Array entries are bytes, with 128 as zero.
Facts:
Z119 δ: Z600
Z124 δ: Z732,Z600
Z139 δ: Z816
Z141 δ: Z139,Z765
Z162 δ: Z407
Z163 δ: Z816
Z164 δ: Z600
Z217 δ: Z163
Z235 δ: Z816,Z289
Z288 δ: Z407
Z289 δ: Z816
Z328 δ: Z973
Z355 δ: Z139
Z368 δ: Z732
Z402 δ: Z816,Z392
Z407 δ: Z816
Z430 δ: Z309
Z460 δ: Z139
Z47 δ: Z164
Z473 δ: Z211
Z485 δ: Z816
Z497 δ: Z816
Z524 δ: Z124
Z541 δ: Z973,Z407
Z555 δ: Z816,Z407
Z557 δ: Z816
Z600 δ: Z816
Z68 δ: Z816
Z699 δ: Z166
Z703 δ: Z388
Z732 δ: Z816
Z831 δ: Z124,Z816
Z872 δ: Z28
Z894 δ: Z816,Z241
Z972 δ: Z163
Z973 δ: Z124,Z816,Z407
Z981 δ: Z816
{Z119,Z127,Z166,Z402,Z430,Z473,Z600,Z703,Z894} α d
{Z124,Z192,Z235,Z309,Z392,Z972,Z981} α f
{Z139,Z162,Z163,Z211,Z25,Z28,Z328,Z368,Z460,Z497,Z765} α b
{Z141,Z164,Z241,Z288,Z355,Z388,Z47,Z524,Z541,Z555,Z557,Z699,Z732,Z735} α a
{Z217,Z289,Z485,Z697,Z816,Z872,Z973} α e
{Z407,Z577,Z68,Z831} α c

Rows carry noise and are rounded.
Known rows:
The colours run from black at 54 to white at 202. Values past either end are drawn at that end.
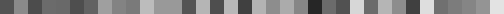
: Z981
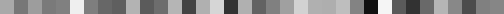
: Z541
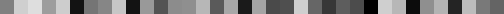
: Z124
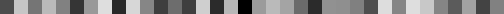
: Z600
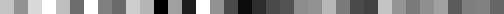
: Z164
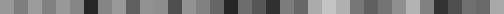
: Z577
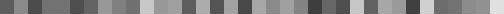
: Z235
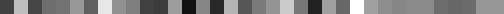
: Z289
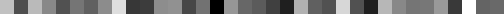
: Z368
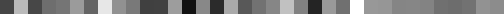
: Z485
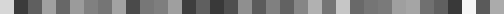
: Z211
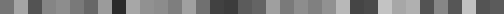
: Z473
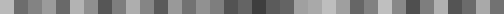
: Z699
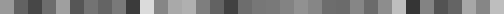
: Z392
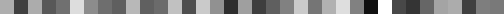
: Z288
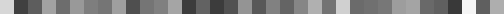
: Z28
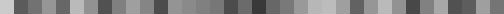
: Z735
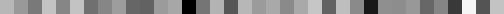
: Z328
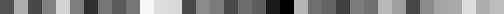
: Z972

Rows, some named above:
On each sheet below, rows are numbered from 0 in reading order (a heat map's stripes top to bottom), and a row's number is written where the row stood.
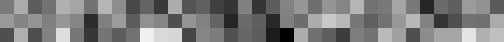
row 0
Z872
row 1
Z577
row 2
Z972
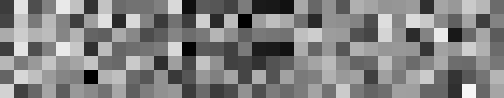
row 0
Z217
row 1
Z600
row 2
Z524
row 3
Z217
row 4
Z47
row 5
Z831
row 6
Z765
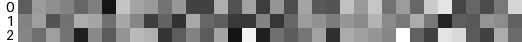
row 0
Z68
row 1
Z697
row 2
Z732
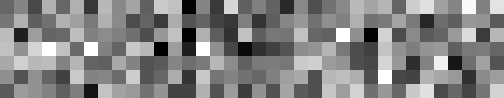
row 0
Z163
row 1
Z872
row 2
Z162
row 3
Z164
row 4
Z524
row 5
Z555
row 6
Z68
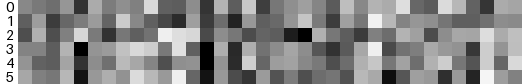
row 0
Z557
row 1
Z816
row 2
Z972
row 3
Z139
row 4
Z497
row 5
Z460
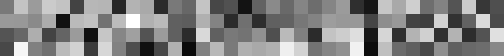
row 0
Z119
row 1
Z355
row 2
Z407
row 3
Z973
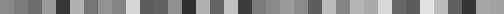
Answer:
Z557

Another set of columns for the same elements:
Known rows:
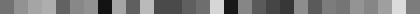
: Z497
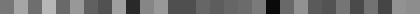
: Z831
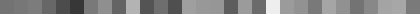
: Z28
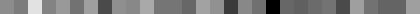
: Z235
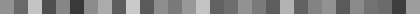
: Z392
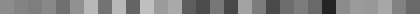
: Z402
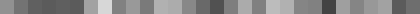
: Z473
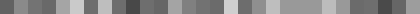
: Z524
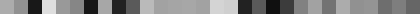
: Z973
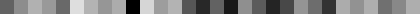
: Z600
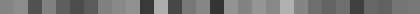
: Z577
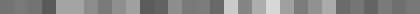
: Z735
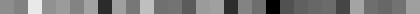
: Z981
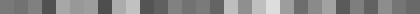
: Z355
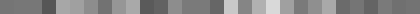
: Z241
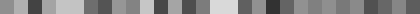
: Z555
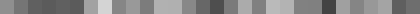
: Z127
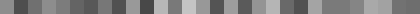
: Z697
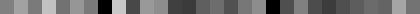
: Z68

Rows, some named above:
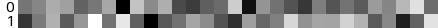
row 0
Z139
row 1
Z164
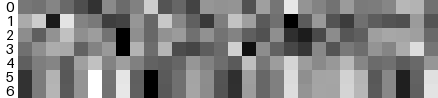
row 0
Z460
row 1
Z407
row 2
Z816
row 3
Z163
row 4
Z47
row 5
Z164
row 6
Z164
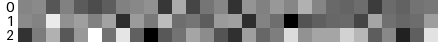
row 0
Z577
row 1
Z981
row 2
Z164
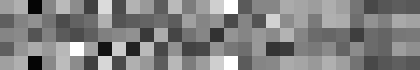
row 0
Z541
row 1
Z368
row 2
Z577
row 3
Z732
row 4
Z541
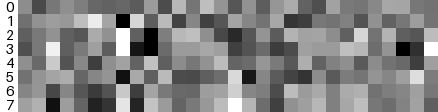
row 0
Z217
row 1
Z557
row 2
Z119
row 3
Z124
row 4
Z972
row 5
Z497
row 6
Z328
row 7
Z162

